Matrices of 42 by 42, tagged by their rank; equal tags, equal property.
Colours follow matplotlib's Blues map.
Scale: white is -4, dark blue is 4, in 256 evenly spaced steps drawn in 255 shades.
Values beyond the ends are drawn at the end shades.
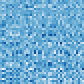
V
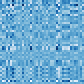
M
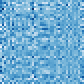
V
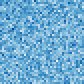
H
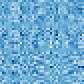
V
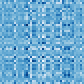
M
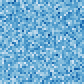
H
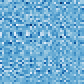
V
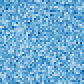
H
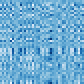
M
